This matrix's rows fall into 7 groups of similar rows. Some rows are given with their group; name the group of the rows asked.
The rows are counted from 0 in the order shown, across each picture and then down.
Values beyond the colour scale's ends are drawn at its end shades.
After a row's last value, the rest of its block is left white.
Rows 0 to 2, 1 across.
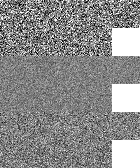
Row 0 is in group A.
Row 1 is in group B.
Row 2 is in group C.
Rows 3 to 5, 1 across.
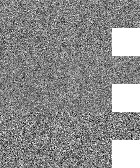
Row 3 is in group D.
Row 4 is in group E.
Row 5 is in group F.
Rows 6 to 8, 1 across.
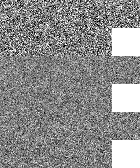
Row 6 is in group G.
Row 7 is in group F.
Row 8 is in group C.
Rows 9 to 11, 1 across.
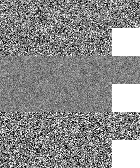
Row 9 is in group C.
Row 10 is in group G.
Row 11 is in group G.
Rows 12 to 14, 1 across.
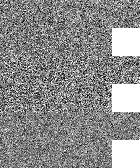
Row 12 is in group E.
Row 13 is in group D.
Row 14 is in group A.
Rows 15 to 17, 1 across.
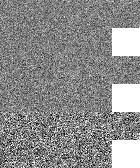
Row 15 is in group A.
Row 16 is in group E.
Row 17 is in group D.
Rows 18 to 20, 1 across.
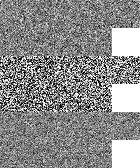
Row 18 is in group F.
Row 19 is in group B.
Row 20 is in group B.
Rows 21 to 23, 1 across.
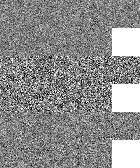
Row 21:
G
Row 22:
F
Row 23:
F
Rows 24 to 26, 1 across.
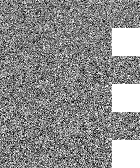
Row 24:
B
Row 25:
G
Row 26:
G
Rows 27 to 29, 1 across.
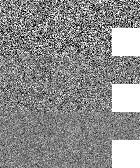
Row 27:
F
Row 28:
F
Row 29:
E
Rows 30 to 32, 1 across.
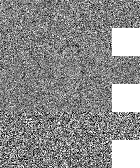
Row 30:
F
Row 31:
E
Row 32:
B
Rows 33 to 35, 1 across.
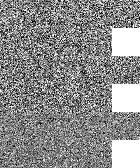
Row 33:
F
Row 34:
E
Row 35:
B
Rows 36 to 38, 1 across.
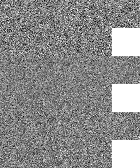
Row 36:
G
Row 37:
B
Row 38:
B
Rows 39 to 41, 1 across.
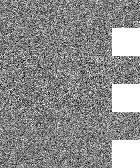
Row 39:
D
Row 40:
E
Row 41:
B
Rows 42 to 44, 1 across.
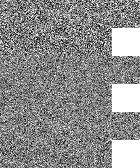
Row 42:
C
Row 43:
D
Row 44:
C
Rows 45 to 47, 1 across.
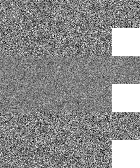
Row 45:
F
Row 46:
B
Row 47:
C
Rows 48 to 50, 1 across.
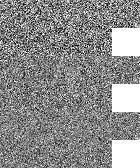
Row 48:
C
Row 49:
E
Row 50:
C
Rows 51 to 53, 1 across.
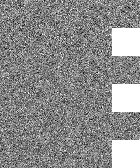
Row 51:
G
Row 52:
G
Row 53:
A
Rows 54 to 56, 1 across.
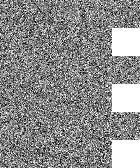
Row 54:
E
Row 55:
G
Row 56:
C
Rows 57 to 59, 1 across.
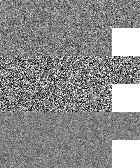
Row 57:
F
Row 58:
A
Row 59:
G
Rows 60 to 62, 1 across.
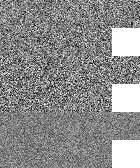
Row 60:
F
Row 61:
A
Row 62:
E
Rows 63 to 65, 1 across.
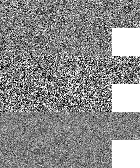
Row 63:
D
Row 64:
E
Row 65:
C
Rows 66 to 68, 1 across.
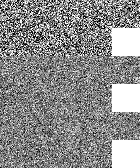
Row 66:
G
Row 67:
D
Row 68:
E
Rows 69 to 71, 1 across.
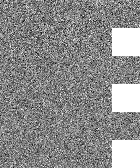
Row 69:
E
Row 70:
B
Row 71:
G
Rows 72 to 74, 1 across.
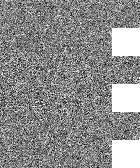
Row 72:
B
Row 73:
D
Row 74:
A
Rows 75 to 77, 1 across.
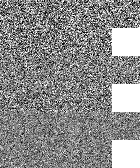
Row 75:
A
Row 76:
B
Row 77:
E
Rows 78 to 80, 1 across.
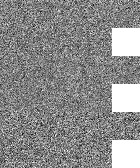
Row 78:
B
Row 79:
E
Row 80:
D
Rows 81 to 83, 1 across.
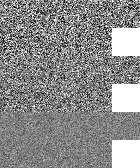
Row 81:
D
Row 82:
D
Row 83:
B
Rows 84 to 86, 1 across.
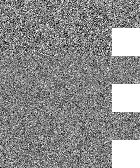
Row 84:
G
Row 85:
C
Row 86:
E
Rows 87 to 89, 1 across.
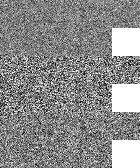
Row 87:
E
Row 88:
D
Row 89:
E
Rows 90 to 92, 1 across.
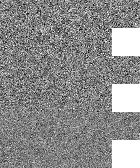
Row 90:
C
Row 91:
A
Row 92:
D
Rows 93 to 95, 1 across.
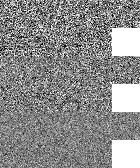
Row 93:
D
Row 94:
F
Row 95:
C
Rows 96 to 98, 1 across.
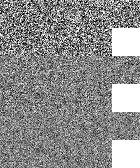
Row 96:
E
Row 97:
D
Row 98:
G
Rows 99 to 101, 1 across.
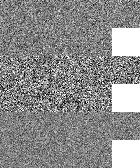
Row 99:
B
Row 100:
F
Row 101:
A
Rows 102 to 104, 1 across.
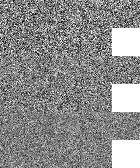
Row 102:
E
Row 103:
F
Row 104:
E
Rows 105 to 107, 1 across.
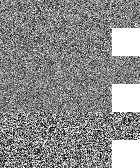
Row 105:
C
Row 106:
B
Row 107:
D
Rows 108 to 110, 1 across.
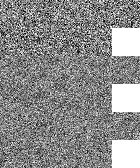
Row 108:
F
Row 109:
C
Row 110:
D
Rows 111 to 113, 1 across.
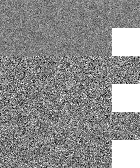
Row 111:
G
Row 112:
B
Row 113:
C
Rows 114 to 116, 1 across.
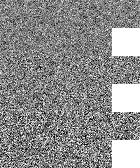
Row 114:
G
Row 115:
B
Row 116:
A
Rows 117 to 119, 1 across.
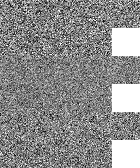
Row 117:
B
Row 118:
B
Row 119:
C
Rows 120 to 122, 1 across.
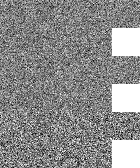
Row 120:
B
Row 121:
B
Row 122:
F
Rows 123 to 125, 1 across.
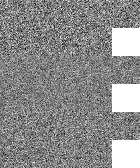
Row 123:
A
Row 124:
D
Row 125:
D
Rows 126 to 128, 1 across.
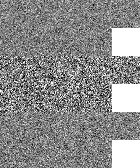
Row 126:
C
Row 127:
E
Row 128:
G
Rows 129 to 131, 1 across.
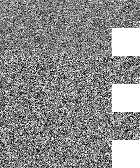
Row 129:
D
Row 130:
D
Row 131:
A
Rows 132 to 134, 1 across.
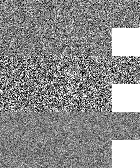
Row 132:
B
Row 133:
E
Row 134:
C
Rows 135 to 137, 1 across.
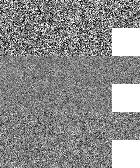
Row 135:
E
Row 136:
F
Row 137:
E
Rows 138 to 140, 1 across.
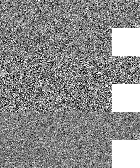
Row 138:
C
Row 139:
G
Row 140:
D
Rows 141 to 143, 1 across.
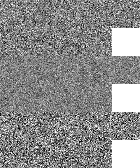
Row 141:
F
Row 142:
G
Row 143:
C
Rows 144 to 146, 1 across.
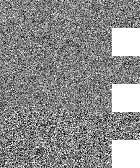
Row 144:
F
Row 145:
D
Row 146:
D
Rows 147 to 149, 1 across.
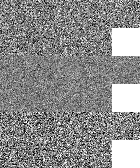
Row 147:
B
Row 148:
E
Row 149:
B
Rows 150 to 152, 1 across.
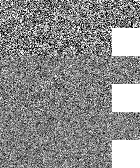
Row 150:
F
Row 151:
C
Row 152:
B
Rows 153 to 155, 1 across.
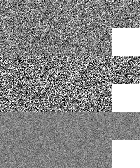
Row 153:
A
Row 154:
A
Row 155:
G
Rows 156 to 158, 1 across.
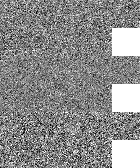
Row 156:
D
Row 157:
C
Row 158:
E
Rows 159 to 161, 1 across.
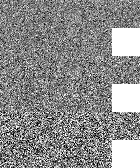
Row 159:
E
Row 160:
E
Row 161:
G
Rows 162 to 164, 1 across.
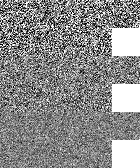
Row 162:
A
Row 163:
G
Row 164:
A
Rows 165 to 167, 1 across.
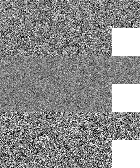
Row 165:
F
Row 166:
G
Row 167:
G
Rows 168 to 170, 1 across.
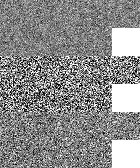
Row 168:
G
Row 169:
C
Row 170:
B
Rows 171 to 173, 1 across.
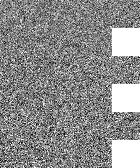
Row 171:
F
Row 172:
B
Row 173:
D
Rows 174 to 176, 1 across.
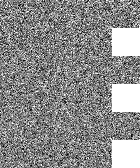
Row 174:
A
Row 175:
D
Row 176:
F
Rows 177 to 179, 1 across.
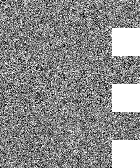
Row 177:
G
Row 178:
D
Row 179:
E
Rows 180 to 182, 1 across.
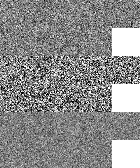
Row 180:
F
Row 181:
F
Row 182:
E
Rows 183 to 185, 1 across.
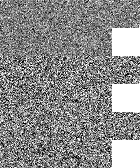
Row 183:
A
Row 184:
A
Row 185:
F
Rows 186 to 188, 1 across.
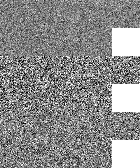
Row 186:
E
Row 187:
A
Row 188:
F
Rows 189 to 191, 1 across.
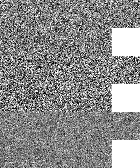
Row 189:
C
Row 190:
B
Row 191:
D
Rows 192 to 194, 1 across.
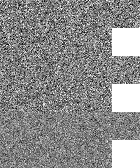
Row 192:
A
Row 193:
B
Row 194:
G
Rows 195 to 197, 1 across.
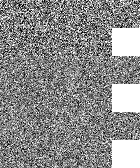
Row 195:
A
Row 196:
E
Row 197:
F
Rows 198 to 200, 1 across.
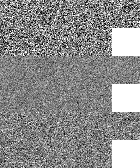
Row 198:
D
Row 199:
B
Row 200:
D
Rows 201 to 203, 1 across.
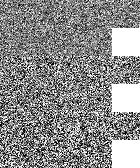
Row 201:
A
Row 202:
B
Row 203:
E
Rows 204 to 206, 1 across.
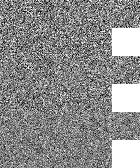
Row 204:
B
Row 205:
B
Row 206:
G
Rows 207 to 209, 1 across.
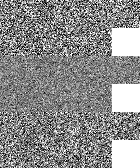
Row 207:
B
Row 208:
B
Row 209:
E
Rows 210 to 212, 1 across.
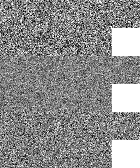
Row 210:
F
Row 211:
D
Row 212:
B
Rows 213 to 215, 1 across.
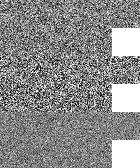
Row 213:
C
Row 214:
C
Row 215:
B
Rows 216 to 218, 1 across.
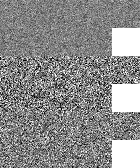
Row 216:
D
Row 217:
C
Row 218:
A
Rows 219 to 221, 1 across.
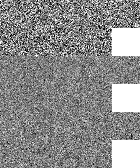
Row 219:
C
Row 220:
E
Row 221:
F
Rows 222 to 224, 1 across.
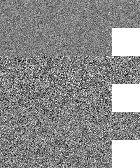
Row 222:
G
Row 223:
A
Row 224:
C
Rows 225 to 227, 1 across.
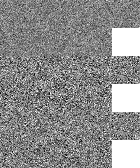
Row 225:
A
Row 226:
C
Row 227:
C
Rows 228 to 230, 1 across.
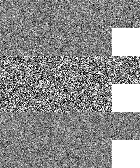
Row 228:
F
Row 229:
G
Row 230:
F
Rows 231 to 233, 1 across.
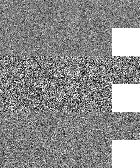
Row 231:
E
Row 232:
E
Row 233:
D
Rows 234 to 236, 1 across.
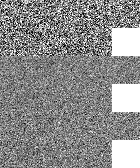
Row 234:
G
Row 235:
B
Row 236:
B
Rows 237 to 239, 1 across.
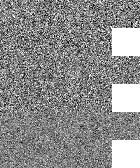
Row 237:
F
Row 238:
E
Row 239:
G
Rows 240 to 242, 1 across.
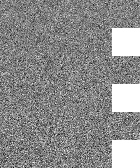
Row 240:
C
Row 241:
A
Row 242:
D
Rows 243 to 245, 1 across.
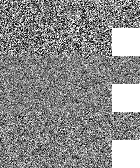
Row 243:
E
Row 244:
A
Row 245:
A
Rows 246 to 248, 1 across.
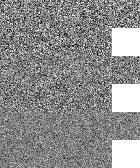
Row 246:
G
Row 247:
C
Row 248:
G
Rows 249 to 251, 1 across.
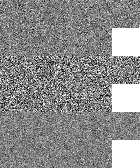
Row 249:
A
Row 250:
B
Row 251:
G
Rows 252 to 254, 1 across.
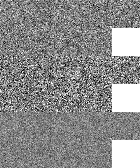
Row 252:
F
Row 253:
E
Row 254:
F
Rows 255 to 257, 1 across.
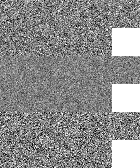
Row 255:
G
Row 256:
F
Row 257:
G
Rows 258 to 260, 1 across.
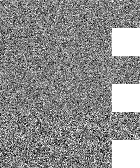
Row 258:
D
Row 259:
B
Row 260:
C
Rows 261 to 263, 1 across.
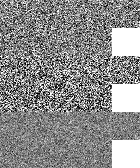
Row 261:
D
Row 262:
C
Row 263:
C
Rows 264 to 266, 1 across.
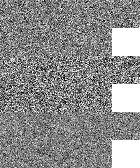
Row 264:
A
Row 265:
D
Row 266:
F
